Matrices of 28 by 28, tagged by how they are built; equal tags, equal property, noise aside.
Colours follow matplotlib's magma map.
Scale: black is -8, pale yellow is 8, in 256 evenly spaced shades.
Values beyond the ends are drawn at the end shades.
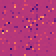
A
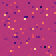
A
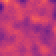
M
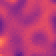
M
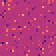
A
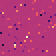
A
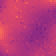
M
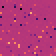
A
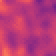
M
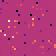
A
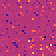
A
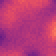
M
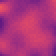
M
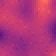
M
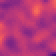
M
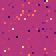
A
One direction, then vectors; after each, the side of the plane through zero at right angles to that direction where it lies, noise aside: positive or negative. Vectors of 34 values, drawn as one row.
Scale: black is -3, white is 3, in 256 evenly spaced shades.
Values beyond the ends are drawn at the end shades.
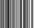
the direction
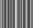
positive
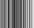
positive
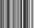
positive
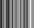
positive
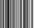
positive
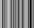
negative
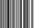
positive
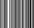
negative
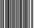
positive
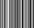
negative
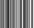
positive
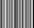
negative
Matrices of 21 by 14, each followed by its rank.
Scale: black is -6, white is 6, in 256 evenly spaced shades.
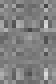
two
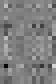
two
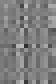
two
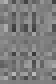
two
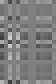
one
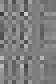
two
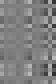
one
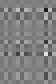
one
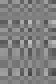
one
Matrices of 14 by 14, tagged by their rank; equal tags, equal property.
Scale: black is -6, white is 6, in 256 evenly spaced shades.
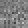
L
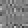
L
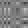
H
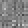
L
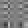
H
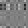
H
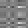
H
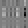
H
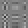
H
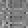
L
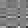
H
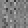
L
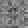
L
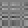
H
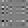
H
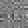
L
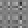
H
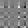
H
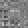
L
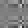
H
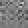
L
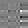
H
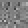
L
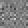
L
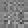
L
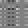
H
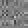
L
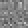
L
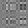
H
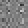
L
